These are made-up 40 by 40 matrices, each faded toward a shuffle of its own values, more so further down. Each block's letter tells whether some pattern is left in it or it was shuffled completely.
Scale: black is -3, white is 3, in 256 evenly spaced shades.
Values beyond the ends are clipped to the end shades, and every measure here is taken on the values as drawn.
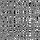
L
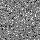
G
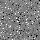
G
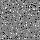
G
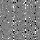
L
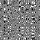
L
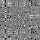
L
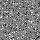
G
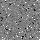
G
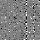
L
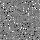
G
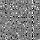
L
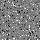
G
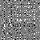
L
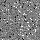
G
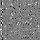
L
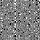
L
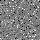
G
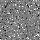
G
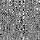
L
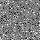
G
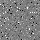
G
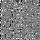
L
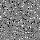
G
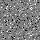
G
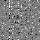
L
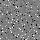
G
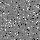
G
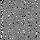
L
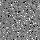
G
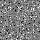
G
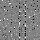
L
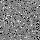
G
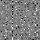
L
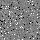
G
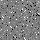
G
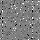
L
